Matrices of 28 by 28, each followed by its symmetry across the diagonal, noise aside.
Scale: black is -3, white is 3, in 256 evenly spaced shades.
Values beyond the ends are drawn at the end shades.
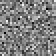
neither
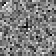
symmetric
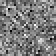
symmetric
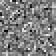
symmetric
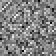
symmetric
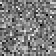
neither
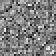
symmetric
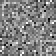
symmetric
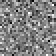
neither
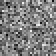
neither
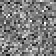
neither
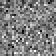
neither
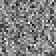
neither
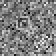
symmetric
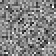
symmetric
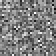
neither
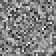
symmetric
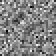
symmetric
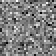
neither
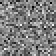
neither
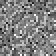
symmetric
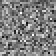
neither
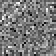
symmetric
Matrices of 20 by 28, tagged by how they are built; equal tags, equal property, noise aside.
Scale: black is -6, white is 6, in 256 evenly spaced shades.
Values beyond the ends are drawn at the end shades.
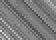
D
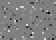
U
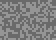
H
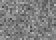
H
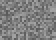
H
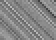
D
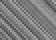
D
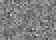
H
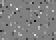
U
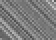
D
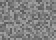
H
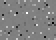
U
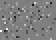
U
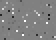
U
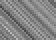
D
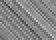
D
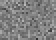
H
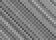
D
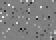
U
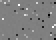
U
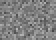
H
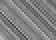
D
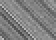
D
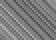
D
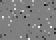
U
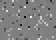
U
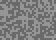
H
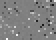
U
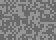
H
